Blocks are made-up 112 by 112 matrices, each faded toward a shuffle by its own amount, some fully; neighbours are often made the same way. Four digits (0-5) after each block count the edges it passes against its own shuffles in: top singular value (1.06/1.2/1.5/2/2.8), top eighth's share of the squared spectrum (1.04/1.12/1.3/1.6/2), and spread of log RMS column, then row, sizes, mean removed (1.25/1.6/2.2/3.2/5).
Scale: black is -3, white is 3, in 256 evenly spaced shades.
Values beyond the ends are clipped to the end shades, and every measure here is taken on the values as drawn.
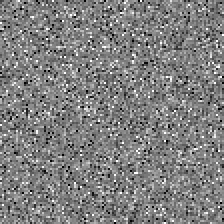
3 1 0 0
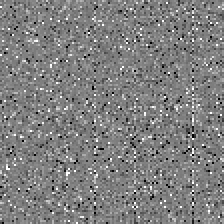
4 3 2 1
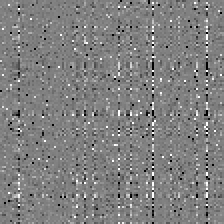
5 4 3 2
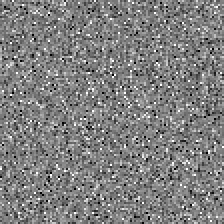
0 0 0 0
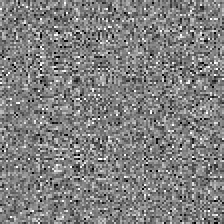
4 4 3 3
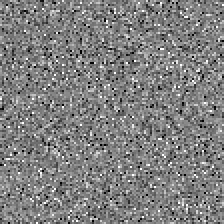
0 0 0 1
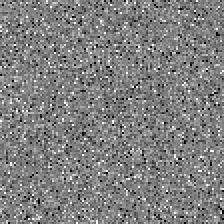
0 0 0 0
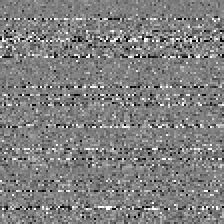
2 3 0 4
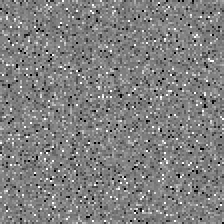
0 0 0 0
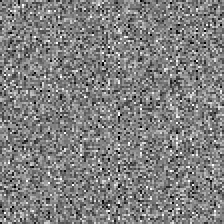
1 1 3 0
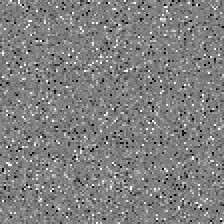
2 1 0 0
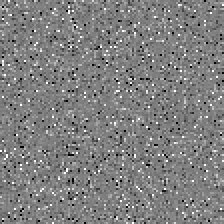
3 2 1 1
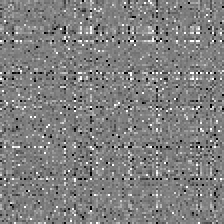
4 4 3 3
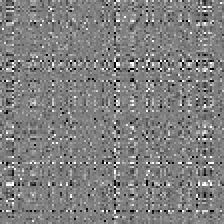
5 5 4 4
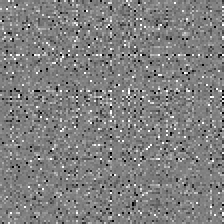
4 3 2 2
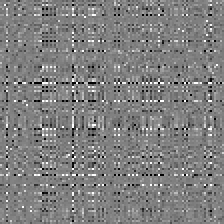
5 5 4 4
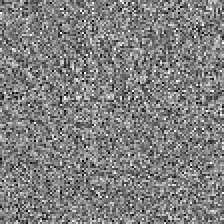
3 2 1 1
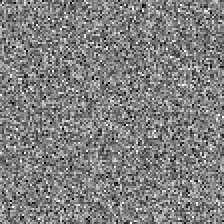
0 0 0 0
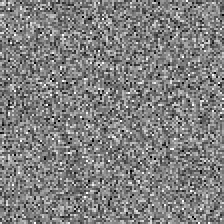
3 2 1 0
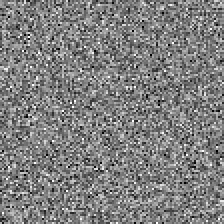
2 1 0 0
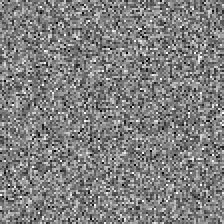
1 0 0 0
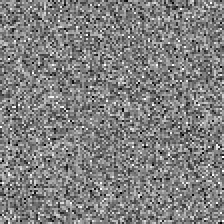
1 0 0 0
